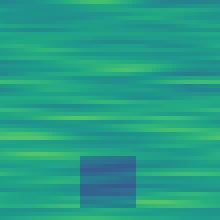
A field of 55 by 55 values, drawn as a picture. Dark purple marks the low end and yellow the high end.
Grain: streaks across. Odd patch: lower, in the bottom middle. Ninth with the lowest average: bottom middle.
